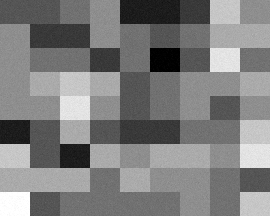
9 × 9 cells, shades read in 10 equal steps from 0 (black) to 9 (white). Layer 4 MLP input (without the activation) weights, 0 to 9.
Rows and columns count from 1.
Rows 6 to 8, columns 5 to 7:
2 2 4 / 5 6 6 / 6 5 5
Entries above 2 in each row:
6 7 7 9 9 6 8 9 9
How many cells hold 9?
1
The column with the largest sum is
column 9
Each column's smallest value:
1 2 1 2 1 0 2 3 3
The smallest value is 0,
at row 3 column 6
